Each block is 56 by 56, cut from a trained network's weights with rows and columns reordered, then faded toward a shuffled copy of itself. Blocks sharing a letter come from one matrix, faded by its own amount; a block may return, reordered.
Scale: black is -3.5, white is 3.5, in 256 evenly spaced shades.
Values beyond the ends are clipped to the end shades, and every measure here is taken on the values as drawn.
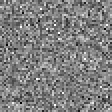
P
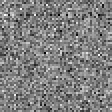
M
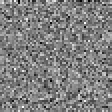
M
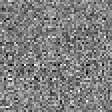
M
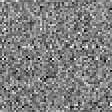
M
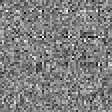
M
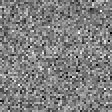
P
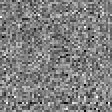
M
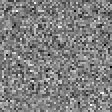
P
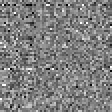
M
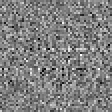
M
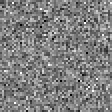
P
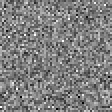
P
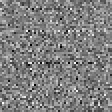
M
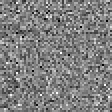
P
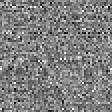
M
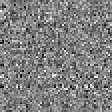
M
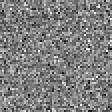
P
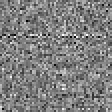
M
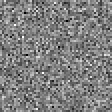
P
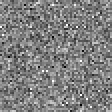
P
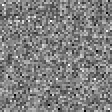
P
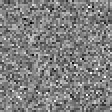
P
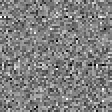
M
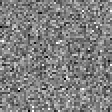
P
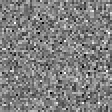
P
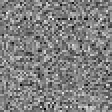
M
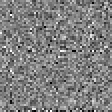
M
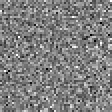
P
